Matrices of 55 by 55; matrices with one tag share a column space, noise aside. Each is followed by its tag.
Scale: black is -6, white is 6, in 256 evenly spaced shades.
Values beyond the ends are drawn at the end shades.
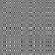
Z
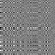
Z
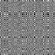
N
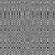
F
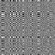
N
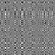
F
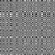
N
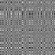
F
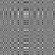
F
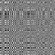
F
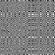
N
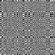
N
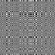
N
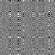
N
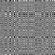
N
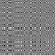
Z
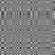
F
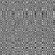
F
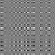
Z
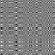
Z
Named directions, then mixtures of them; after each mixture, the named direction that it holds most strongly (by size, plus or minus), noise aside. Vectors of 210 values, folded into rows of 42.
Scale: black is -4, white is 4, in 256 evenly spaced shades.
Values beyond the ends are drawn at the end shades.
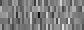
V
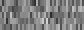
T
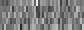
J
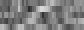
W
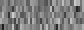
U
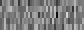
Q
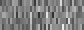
V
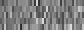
J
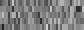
U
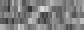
W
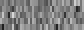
U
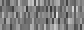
Q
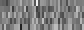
J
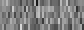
J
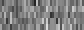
T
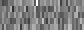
J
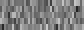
U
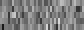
U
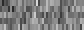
J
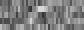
W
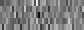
J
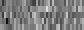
T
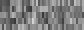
W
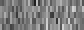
V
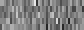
V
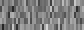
U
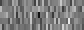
V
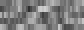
W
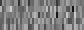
Q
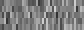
T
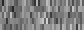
T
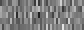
V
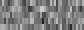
T
